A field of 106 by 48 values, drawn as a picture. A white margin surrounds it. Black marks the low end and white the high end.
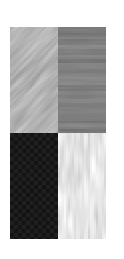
The table splits into 2 rows of 2 panels. Panel 1,1: high, slanting up to the right, faint in contrast. Panel 1,2: middling, streaked across, faint in contrast. Panel 2,1: very low, checkered, faint in contrast. Panel 2,2: very high, streaked downward, faint in contrast.
